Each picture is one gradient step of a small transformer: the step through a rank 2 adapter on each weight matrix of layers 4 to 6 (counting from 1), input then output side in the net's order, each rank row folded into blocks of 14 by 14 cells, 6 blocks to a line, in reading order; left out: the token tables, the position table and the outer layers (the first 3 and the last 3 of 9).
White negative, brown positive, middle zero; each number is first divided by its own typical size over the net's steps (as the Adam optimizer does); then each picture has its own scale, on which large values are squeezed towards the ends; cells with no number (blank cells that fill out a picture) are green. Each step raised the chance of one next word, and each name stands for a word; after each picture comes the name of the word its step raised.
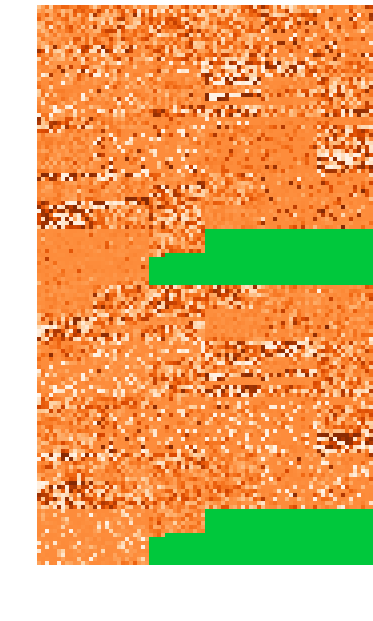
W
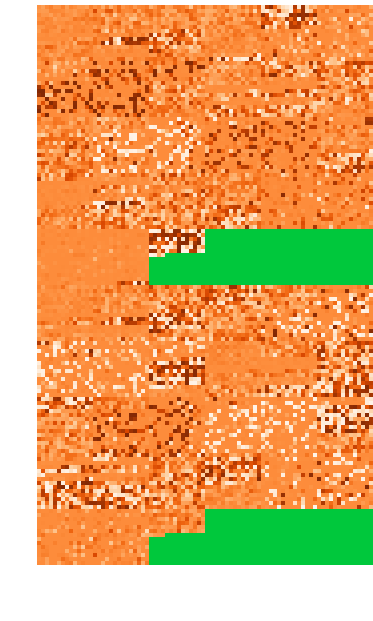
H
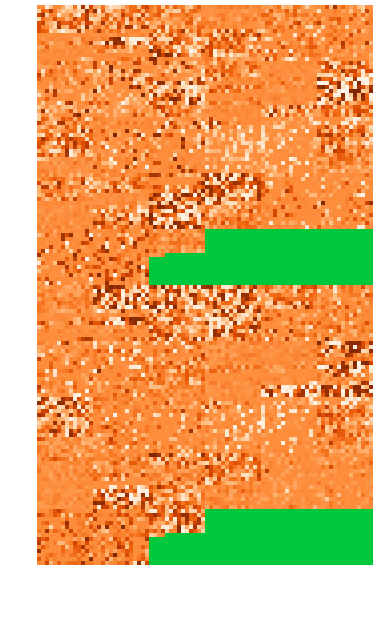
H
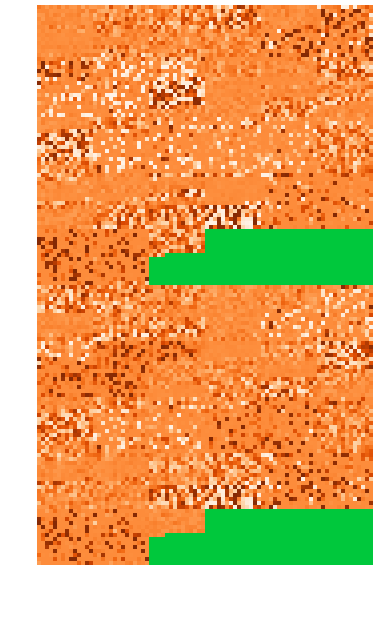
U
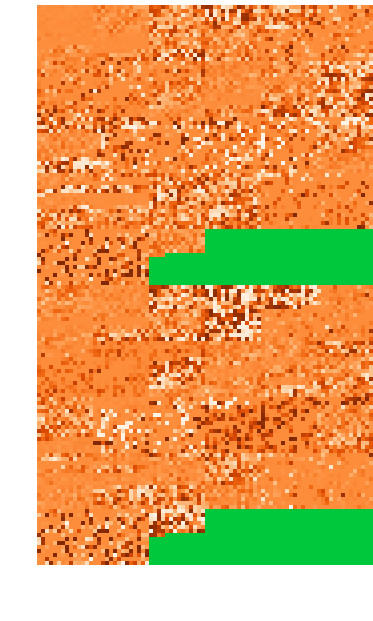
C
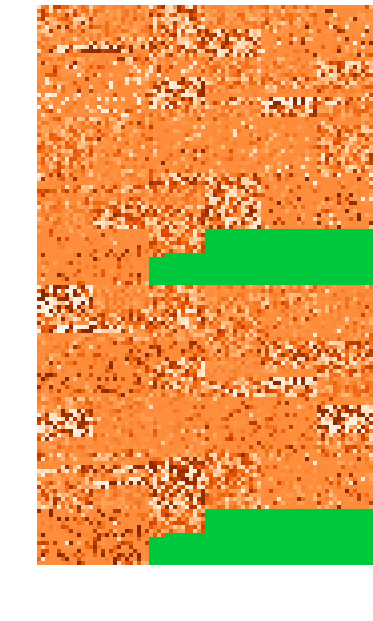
U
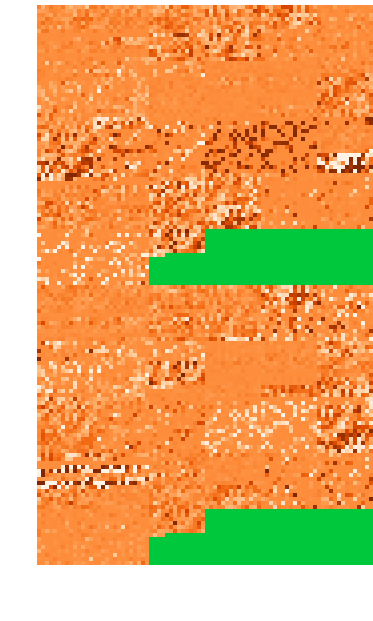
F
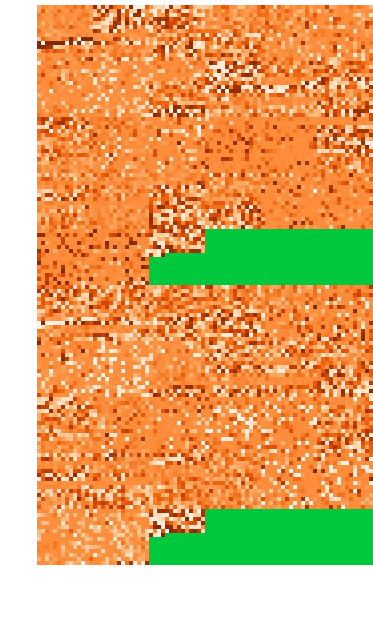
W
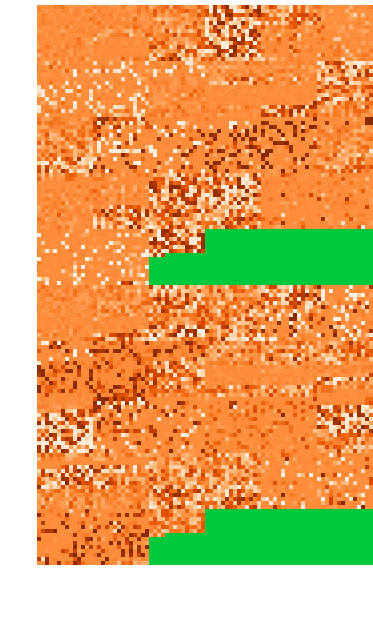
U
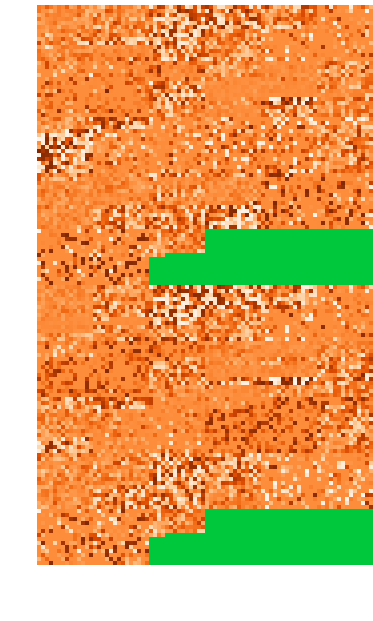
C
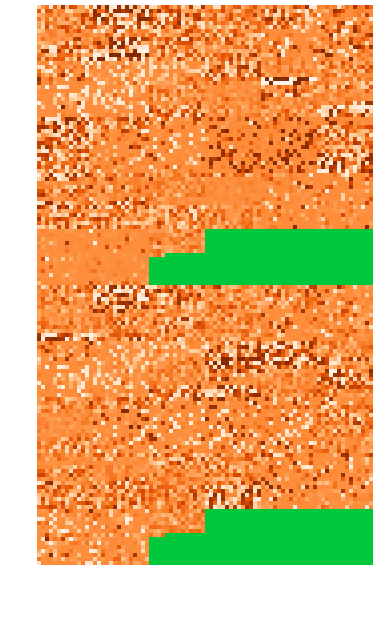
W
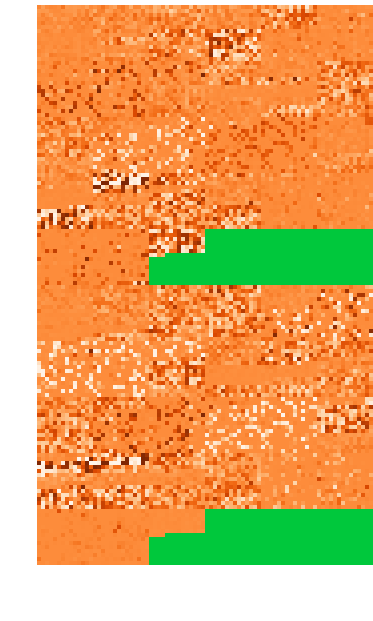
H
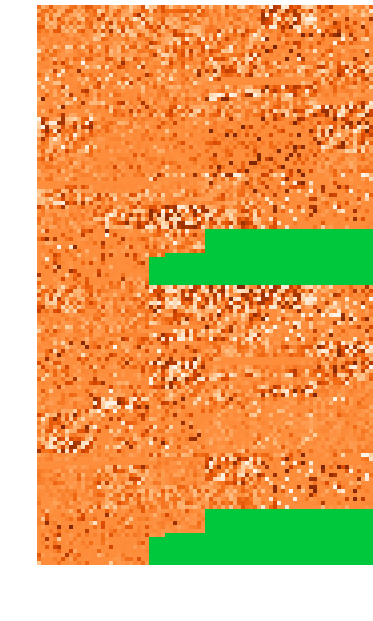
F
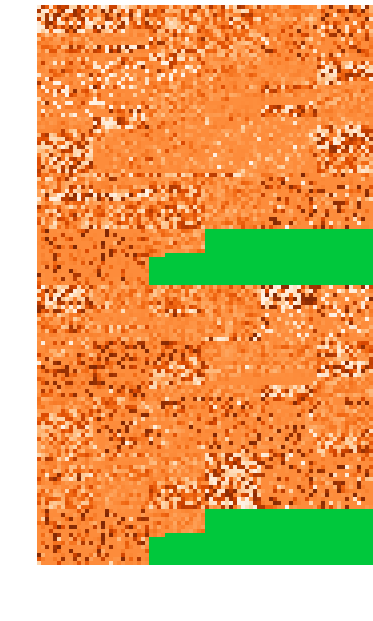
U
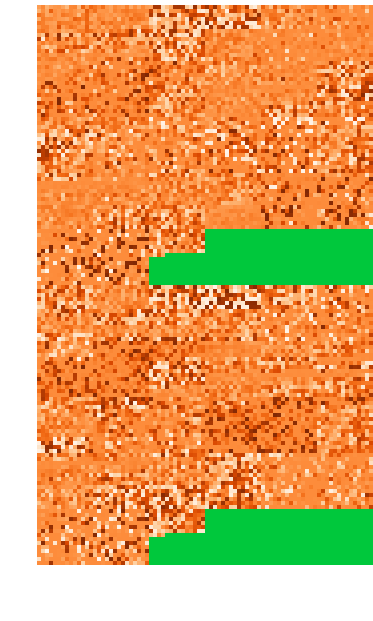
C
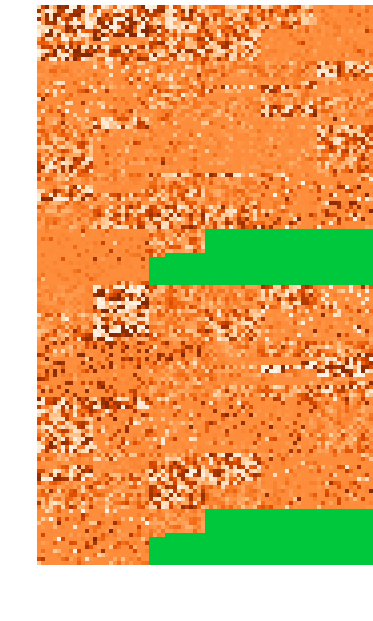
U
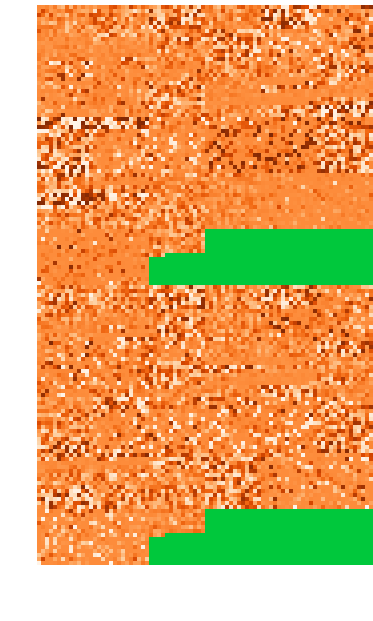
W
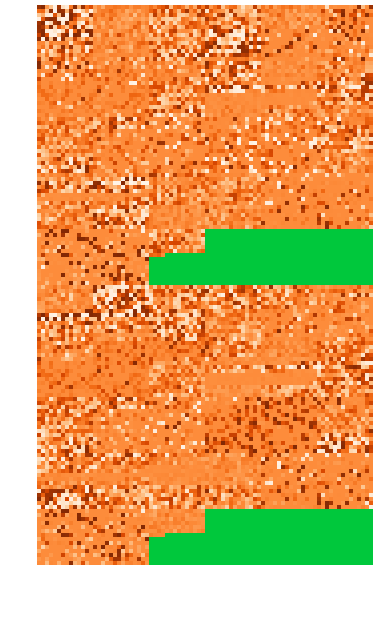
C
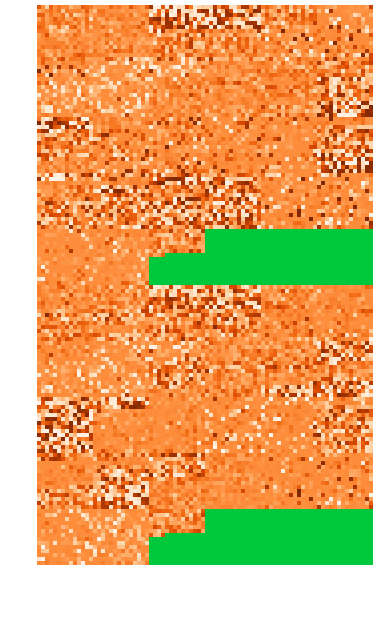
W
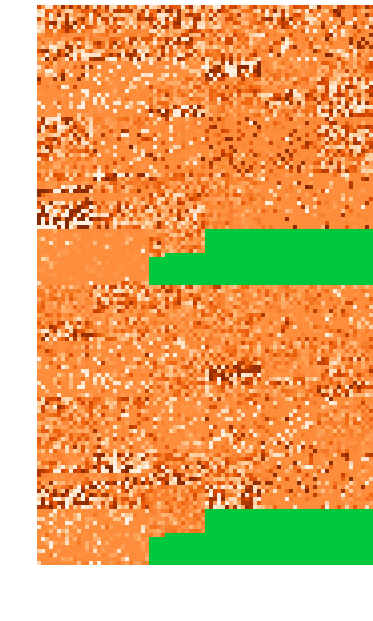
W
